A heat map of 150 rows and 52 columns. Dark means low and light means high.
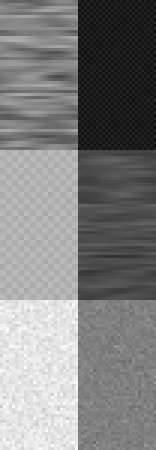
It is made of 3 by 2 panels. Panel 1,1: middling, streaked across. Panel 1,2: very low, checkered, faint in contrast. Panel 2,1: high, checkered, faint in contrast. Panel 2,2: low, streaked across, faint in contrast. Panel 3,1: very high, fine-grained, faint in contrast. Panel 3,2: middling, fine-grained, faint in contrast.
